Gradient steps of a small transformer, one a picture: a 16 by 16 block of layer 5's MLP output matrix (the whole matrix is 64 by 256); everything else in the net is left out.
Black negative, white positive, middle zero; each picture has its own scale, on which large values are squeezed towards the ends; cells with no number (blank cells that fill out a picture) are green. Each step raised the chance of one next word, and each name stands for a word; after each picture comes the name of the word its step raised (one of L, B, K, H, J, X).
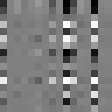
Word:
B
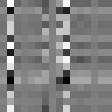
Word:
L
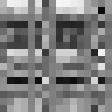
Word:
B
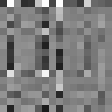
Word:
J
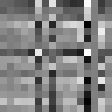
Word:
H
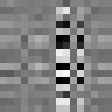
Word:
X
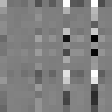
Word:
J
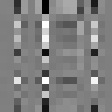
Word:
B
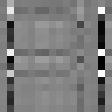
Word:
H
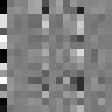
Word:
B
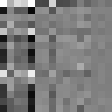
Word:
J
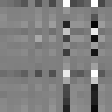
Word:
J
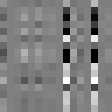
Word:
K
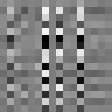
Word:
X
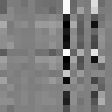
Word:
H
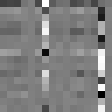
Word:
J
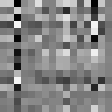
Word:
B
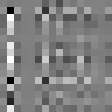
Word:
L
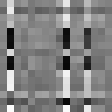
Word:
K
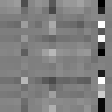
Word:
B
